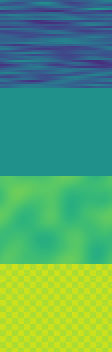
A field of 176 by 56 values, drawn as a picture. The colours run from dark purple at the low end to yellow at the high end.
It is made of 4 by 1 panels. Panel 1,1: low, streaked across. Panel 2,1: middling, flat. Panel 3,1: high, smooth, faint in contrast. Panel 4,1: very high, checkered, faint in contrast.
